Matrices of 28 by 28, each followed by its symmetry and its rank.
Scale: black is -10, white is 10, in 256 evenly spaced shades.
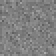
antisymmetric, full rank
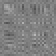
symmetric, rank three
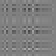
neither, rank one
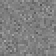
antisymmetric, full rank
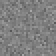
antisymmetric, full rank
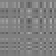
neither, rank one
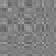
symmetric, rank three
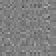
neither, rank five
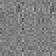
neither, rank five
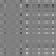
neither, rank one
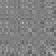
symmetric, rank three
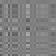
neither, rank one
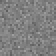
neither, full rank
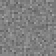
antisymmetric, full rank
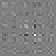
symmetric, rank three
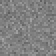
neither, full rank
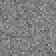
neither, full rank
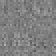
neither, rank five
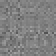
neither, rank five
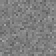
neither, full rank
